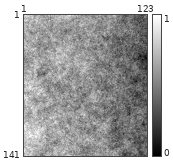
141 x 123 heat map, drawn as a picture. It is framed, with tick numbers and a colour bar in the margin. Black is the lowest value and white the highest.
There are no regular stripes. No row or column stands out. The field is mottled with small blotches. Values rise toward the left. The ninth with the highest average is the bottom left.
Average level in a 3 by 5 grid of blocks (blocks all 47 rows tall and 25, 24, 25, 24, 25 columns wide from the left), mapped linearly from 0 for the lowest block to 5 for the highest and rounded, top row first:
4 4 3 2 0 | 4 3 3 2 0 | 5 4 3 2 1
